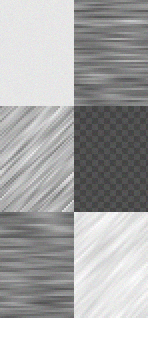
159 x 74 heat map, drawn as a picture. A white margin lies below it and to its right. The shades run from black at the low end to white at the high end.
The table splits into 3 rows of 2 panels. Panel 1,1: very high, flat. Panel 1,2: middling, streaked across. Panel 2,1: high, slanting up to the right. Panel 2,2: low, checkered, faint in contrast. Panel 3,1: middling, streaked across. Panel 3,2: very high, slanting up to the right, faint in contrast.
